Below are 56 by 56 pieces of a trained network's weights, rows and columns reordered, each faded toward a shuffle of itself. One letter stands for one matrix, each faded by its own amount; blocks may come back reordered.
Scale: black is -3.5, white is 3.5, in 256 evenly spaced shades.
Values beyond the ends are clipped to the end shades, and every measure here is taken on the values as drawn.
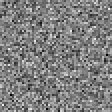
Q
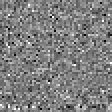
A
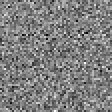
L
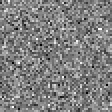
L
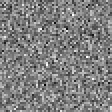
L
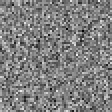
Q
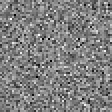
L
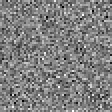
L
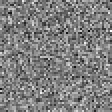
Q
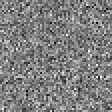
L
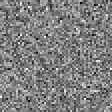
L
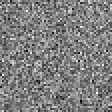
L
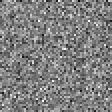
L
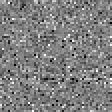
A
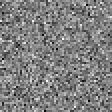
L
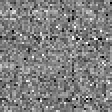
A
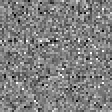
A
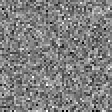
L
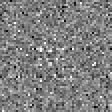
A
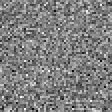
L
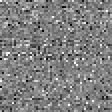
A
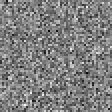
Q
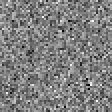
L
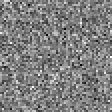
L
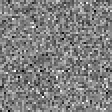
L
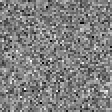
L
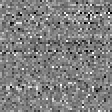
A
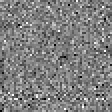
A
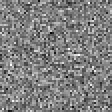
L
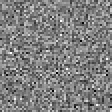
L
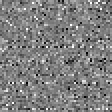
A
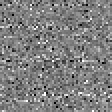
A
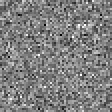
L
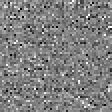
A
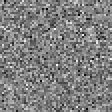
L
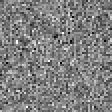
L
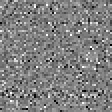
A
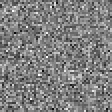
L
